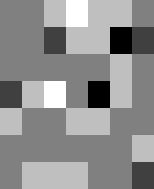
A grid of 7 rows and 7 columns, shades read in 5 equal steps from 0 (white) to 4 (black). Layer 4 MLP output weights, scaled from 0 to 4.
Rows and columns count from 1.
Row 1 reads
2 2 1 0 1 1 2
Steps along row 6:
same same same same same down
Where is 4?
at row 2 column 6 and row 4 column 5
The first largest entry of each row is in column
1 6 1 5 2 1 7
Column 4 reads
0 1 2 2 1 2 1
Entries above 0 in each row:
6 7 7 6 7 7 7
